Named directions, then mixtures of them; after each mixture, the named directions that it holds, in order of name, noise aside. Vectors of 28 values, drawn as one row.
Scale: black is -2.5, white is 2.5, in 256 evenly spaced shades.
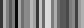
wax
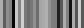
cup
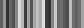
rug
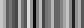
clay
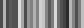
rug, wax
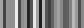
clay, wax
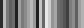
wax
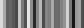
clay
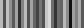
cup, rug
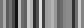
clay, wax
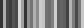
rug, wax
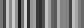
clay, rug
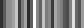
clay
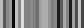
cup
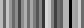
cup, rug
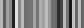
cup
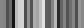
cup, rug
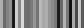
cup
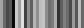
cup, rug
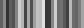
rug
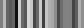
clay, wax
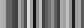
clay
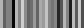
cup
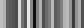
clay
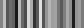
clay, wax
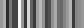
clay, rug
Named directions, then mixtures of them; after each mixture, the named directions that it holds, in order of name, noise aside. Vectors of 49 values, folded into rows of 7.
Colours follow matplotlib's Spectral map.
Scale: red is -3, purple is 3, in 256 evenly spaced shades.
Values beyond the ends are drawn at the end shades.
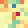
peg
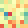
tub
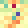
peg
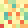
peg, tub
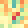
peg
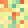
peg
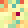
peg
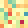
peg, tub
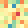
peg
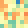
peg, tub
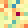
peg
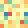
peg, tub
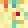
peg
